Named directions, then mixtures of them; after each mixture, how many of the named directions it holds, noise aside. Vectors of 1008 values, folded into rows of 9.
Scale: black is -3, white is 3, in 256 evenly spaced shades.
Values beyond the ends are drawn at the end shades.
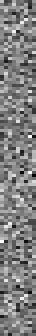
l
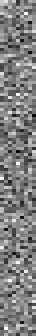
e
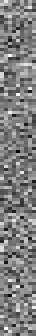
two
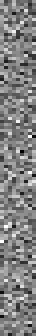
one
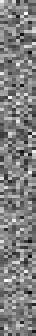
two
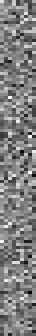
two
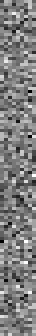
one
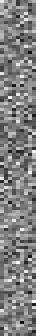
two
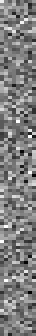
two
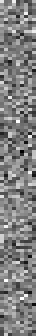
two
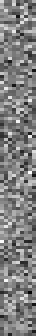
two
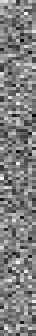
one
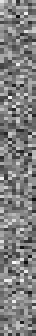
two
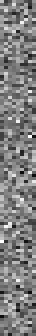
one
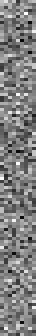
one
